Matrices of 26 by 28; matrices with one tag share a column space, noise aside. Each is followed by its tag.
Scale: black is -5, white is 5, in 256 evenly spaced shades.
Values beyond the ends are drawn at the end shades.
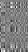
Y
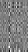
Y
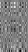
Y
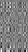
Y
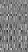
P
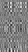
Y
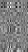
Y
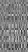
P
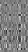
P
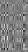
P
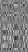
P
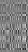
P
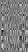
P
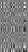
Y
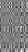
Y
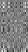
Y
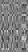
P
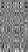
Y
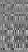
P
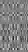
P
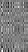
Y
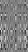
P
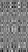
Y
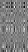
Y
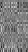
Y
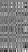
Y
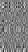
Y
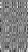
Y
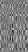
P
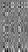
Y
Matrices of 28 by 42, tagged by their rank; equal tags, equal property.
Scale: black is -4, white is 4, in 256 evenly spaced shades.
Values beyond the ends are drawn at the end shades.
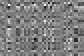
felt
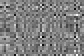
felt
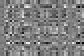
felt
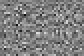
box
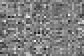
box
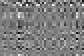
felt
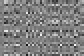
felt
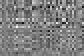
felt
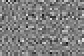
box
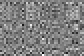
box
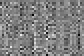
box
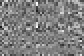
box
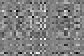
felt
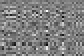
felt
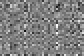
box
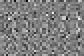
box
